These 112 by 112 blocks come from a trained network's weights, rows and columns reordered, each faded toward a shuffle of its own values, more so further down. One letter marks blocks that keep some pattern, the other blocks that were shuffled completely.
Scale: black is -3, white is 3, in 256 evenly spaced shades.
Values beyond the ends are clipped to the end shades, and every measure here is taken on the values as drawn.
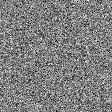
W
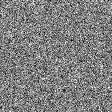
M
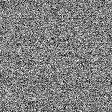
M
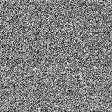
M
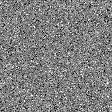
M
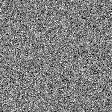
W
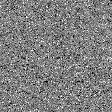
M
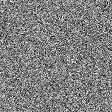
W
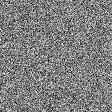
W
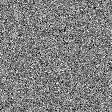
W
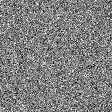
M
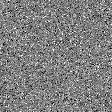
M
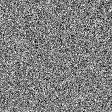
W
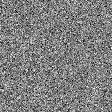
M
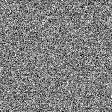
M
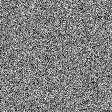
W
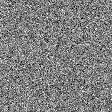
W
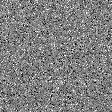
W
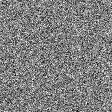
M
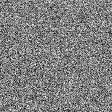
M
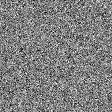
W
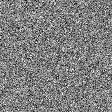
W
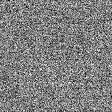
M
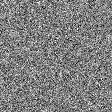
W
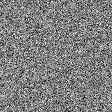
W
